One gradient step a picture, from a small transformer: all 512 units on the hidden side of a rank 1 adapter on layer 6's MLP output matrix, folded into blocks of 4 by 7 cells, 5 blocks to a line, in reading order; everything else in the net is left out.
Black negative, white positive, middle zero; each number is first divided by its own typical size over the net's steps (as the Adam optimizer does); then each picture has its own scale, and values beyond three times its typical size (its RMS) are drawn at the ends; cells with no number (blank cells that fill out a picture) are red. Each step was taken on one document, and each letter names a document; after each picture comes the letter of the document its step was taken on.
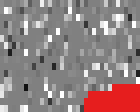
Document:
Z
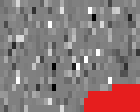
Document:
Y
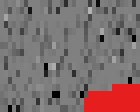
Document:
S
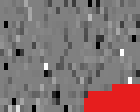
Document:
S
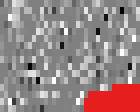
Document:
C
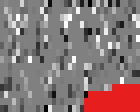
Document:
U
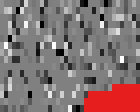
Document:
Z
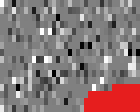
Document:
C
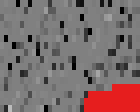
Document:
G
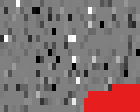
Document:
Y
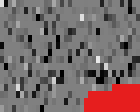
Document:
C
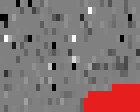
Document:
Y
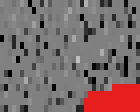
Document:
Y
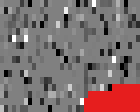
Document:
Z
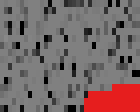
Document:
U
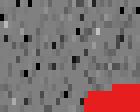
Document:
G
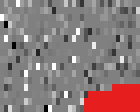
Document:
G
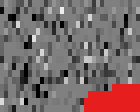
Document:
C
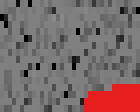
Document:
G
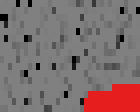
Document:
G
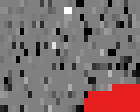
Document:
Z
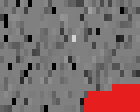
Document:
G
